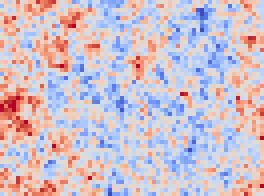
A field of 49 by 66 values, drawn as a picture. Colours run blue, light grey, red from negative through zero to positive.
Mirror symmetry: none. Average level on the scale: 50%. Grain: blotchy. Stripes: none. Histogram: bell-shaped.
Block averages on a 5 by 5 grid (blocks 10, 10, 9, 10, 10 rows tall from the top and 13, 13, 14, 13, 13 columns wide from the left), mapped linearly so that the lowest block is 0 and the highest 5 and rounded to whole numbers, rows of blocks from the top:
4 3 1 0 2 | 3 3 2 0 2 | 5 1 0 1 3 | 4 2 1 0 2 | 4 3 1 1 3
